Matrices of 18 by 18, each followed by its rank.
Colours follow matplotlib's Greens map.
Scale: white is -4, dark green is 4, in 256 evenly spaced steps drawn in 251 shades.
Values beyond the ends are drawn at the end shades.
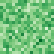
full rank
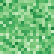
full rank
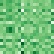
three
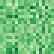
three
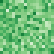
full rank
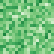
full rank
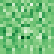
three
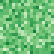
full rank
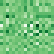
three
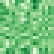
three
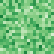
full rank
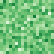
full rank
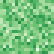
full rank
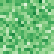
full rank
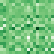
three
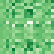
three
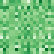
three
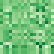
three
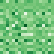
three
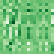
three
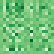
three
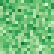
full rank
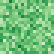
full rank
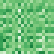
three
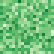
full rank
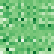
three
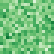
full rank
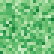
full rank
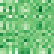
three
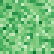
full rank
